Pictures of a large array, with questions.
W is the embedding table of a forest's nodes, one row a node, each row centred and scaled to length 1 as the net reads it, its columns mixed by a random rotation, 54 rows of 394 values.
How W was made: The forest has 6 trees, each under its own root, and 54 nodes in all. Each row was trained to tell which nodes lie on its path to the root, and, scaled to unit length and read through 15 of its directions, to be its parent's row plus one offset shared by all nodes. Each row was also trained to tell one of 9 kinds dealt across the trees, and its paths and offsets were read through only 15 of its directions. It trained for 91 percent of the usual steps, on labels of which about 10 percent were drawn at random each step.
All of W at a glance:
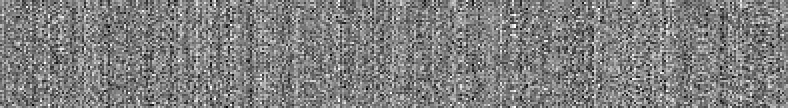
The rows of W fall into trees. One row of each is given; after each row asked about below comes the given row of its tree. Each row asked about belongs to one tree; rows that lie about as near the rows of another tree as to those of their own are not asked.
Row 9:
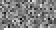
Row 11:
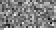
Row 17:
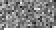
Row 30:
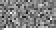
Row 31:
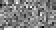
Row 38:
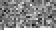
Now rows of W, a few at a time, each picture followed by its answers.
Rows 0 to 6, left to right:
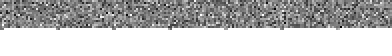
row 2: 17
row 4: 17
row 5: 9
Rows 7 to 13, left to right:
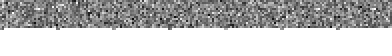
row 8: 9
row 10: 38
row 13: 30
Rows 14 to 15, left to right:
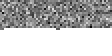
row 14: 9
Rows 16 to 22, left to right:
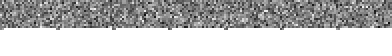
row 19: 9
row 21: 11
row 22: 31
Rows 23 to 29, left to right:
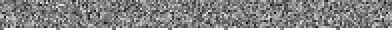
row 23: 9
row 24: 9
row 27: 17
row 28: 30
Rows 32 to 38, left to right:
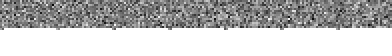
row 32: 17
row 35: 17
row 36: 9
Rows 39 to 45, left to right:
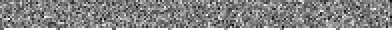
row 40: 38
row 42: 17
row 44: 38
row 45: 17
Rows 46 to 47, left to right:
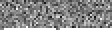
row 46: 38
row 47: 9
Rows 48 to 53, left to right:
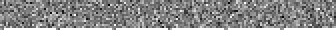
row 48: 17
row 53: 30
